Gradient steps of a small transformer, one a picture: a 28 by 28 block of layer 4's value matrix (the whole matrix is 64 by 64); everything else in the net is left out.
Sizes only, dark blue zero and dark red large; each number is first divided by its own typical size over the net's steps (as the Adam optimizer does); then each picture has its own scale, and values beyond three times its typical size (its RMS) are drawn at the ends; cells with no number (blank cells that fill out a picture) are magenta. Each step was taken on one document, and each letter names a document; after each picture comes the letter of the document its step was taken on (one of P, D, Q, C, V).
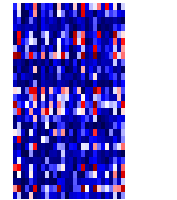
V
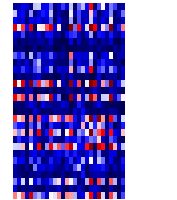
V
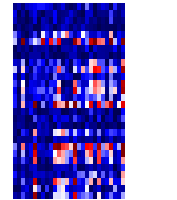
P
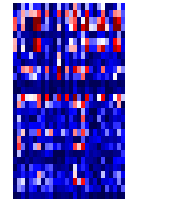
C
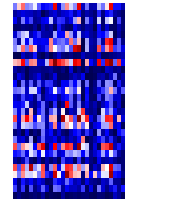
V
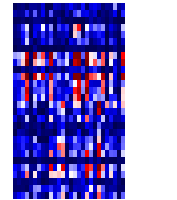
P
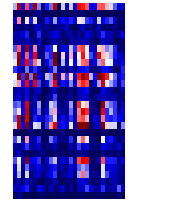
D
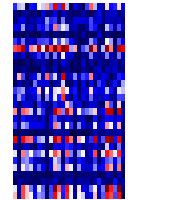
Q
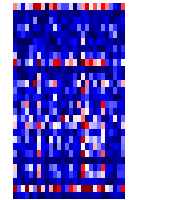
D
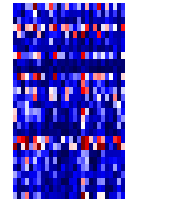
D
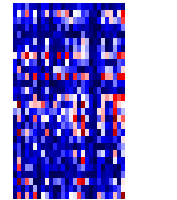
C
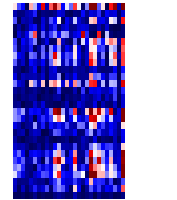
P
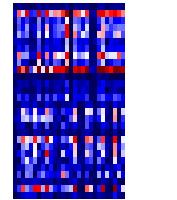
C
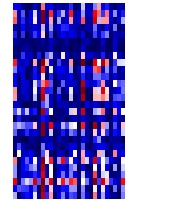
C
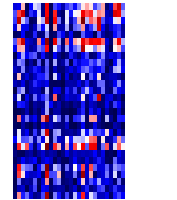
C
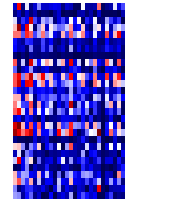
V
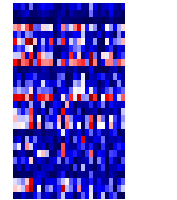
V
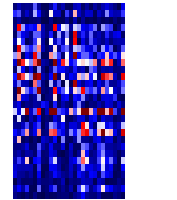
D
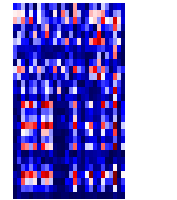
C
